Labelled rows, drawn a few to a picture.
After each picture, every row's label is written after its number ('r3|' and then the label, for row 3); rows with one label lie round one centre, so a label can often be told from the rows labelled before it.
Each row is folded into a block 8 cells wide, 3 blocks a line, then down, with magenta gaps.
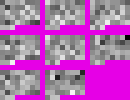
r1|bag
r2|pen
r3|pen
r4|bag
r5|pen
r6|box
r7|bag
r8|box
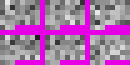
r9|box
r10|box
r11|bag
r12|box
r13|box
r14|pen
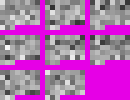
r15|pen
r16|bag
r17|box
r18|bag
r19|box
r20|box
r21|bag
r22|pen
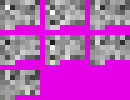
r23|box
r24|bag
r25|box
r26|bag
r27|bag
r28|box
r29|box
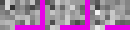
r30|box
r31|bag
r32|bag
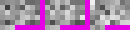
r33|bag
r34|bag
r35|pen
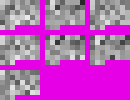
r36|pen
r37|box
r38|pen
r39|pen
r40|box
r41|box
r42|pen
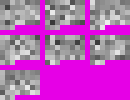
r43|bag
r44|bag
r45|pen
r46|pen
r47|box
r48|bag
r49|pen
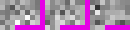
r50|pen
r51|pen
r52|bag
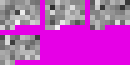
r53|pen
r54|bag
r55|box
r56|box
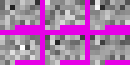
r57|box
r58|pen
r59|box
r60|pen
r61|box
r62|box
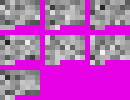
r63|bag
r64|bag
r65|box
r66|bag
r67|pen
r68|pen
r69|bag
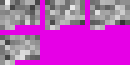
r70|box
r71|bag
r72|bag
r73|bag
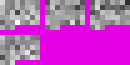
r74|pen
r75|box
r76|box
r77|pen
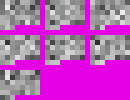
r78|box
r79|bag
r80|pen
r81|bag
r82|bag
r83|bag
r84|box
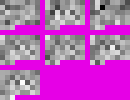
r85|bag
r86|pen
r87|box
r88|pen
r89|pen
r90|pen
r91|pen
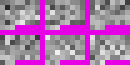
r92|bag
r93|bag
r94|box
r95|box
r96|pen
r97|pen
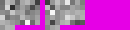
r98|box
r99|bag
